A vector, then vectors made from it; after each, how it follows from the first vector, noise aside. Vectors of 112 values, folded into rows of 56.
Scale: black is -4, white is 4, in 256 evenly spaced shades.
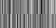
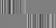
partly zeroed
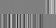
partly zeroed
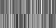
sign-scrambled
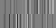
partly zeroed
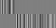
partly zeroed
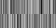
sign-scrambled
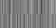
shrunk
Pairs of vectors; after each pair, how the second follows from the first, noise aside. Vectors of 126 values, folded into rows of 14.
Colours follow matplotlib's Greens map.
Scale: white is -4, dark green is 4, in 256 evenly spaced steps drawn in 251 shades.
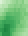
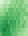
copied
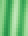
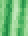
copied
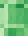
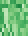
sign-scrambled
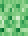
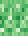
negated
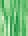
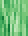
negated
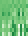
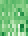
sign-scrambled
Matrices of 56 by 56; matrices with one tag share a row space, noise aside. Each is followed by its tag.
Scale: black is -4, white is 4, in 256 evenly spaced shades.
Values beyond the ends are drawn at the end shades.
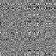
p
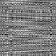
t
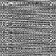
t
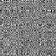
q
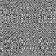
q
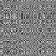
q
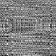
t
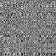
q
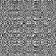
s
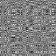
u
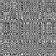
q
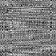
t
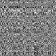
s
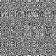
p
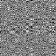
u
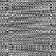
t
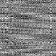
t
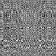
q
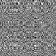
s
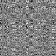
u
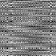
t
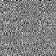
q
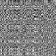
s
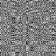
u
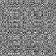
s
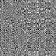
p
